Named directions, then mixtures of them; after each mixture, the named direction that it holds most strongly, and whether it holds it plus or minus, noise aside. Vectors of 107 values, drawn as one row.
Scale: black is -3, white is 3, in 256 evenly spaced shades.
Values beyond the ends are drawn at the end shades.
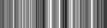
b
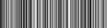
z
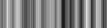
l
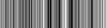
b, minus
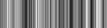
l, plus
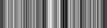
b, plus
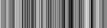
l, plus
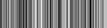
z, plus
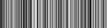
z, plus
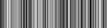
z, plus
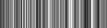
b, plus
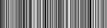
z, plus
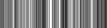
b, plus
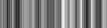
l, minus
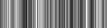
l, plus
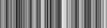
l, minus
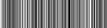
z, minus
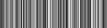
z, plus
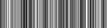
z, plus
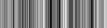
b, minus
